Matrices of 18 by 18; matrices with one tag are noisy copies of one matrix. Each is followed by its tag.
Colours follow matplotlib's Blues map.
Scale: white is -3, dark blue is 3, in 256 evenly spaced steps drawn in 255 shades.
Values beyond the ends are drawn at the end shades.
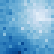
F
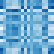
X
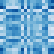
X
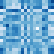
X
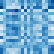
X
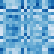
X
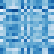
X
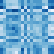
X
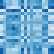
X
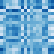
X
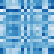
X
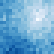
F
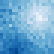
F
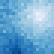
F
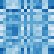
X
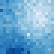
F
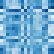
X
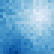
F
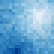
F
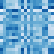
X
